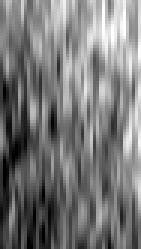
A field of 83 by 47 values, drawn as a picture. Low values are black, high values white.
Ninth with the highest average: top right. Mirror symmetry: none. Grain: streaks running down. Slope: up to the top right.
